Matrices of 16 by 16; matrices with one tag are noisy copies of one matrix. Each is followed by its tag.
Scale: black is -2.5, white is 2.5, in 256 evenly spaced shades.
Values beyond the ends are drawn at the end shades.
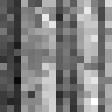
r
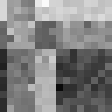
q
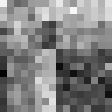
q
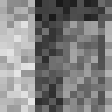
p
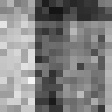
p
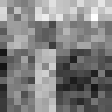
q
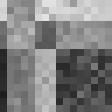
q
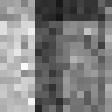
p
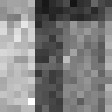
p
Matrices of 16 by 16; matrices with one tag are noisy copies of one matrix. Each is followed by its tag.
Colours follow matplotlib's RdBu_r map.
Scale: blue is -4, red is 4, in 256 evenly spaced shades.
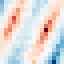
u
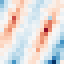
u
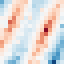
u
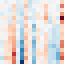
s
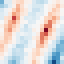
u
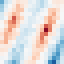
u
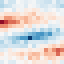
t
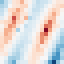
u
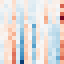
s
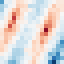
u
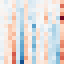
s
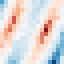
u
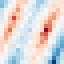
u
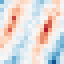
u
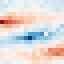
t
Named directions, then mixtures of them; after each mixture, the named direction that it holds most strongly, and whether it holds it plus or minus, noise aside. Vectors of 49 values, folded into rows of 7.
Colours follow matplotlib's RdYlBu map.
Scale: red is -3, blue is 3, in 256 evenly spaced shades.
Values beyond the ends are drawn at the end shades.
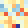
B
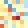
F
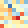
F, plus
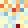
B, minus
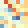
F, minus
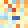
F, minus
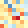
F, plus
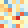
F, plus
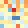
F, minus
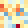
B, minus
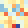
B, plus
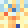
B, plus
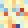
B, plus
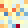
B, minus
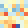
B, plus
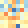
B, plus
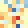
F, plus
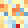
B, minus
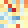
F, minus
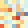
F, plus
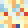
B, plus
